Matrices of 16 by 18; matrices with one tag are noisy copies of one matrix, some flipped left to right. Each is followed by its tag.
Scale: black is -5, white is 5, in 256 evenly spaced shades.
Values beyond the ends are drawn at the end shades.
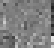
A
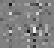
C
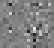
C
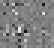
C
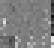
A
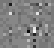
C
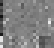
A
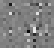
C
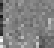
A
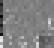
A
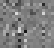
C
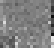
A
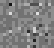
C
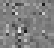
C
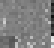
A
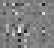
C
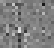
C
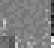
A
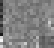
A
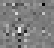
C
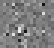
C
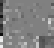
A
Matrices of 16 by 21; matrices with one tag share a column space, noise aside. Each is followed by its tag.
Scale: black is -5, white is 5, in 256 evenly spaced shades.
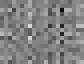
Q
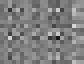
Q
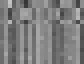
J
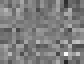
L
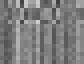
J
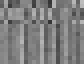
J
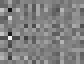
Q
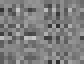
Q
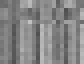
J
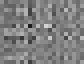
Q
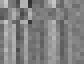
J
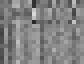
J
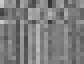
J
